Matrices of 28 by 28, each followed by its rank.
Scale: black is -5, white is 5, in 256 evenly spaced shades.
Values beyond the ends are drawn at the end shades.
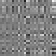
two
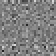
five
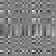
two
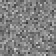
full rank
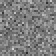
full rank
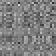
five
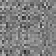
five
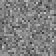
full rank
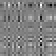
two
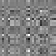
two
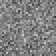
full rank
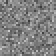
full rank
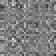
five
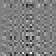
two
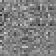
five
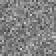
full rank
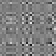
two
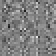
five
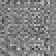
five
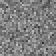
full rank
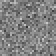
full rank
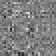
five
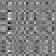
two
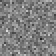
full rank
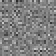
five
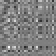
two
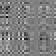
two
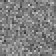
full rank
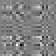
two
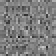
five
